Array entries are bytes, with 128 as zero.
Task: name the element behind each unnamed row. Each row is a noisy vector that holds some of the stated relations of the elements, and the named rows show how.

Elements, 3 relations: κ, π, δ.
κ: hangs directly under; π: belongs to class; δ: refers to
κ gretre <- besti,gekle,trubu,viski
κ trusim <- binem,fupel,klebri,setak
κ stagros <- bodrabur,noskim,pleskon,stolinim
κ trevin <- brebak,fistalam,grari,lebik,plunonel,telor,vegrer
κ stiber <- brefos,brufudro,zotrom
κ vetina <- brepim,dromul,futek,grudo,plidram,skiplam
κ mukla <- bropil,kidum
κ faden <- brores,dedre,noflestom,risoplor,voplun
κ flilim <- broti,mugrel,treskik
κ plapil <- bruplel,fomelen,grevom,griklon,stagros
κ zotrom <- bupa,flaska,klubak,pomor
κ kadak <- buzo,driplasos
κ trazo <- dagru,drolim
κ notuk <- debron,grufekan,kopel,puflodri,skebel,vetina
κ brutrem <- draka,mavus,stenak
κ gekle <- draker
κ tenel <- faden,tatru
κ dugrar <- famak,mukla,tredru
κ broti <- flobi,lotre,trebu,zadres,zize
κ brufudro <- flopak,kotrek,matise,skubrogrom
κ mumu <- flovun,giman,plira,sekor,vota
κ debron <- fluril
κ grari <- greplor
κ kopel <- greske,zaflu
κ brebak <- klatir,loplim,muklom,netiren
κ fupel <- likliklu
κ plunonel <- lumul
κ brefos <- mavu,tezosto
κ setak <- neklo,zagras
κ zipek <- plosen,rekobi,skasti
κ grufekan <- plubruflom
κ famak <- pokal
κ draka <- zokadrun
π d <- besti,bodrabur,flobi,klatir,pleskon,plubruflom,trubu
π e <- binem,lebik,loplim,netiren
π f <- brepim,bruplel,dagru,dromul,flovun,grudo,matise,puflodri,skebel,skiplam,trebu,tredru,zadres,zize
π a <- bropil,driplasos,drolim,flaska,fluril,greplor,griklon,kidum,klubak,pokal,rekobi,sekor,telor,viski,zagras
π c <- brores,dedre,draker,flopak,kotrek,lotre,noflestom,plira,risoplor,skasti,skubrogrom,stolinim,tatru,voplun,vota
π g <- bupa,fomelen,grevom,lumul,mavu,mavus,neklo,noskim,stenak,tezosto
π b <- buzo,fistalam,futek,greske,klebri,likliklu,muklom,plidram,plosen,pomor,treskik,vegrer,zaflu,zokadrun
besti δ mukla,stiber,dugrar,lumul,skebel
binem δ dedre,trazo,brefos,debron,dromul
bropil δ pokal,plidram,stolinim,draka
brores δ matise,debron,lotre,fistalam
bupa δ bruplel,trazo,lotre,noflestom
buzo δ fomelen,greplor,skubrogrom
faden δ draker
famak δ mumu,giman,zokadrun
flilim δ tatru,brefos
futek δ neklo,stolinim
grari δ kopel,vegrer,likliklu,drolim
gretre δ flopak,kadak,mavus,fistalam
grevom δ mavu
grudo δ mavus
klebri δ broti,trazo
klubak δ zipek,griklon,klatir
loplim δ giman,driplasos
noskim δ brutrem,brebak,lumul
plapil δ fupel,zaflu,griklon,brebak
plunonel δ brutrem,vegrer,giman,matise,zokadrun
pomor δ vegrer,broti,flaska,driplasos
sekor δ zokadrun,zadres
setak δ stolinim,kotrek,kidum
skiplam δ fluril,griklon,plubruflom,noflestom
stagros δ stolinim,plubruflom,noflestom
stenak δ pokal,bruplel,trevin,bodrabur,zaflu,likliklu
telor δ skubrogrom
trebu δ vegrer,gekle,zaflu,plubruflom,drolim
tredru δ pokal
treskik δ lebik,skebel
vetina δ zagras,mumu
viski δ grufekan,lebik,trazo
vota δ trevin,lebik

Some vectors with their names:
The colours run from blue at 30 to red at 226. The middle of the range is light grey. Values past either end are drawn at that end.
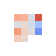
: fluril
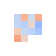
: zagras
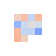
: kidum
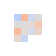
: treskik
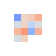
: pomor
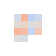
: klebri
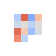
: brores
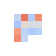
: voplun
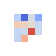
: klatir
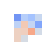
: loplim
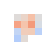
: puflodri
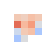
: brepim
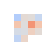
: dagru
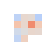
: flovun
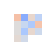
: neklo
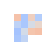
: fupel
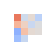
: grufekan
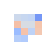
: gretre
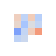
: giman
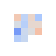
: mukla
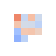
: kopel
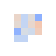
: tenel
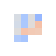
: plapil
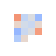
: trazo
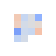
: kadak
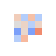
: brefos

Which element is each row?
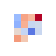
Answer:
skubrogrom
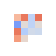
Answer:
noflestom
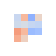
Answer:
viski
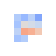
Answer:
grari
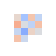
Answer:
fomelen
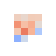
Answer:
skiplam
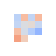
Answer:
rekobi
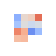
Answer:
klubak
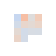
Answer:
plosen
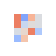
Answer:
plubruflom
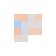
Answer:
likliklu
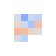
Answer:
stenak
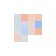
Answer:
zokadrun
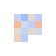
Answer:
grevom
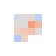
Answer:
tredru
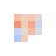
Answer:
skebel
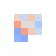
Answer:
vetina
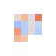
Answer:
griklon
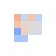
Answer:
notuk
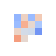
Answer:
telor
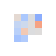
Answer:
setak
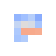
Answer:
plunonel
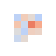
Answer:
zize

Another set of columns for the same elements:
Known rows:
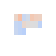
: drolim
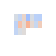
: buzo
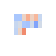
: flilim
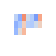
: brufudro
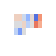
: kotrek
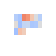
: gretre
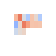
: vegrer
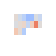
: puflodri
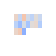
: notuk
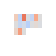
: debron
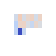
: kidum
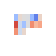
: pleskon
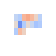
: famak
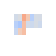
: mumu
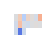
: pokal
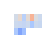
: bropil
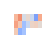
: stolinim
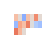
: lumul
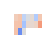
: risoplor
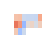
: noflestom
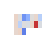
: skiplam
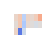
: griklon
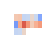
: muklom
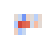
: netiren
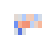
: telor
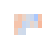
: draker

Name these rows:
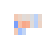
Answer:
greplor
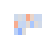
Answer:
stagros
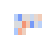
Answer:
bupa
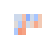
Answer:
matise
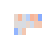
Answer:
klebri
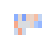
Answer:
trebu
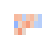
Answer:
brebak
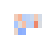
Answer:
fluril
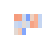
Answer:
zaflu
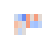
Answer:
noskim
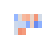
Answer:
broti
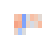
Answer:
vota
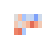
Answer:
klatir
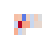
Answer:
lebik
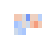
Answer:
greske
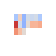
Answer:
besti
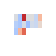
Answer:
brefos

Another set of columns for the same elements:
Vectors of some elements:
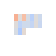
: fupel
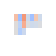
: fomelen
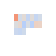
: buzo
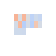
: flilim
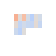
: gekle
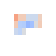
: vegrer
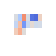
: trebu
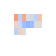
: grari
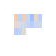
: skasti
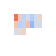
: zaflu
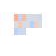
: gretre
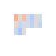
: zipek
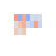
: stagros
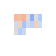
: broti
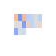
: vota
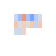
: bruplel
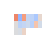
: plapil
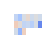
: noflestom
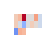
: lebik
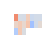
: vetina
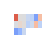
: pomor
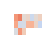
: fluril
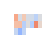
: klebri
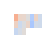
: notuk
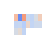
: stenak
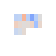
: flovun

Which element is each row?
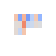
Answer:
stolinim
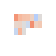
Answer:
sekor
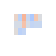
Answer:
neklo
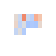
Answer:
lumul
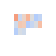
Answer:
famak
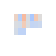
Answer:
mavus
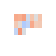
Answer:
telor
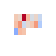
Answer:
binem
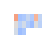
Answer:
trubu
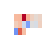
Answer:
loplim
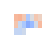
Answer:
muklom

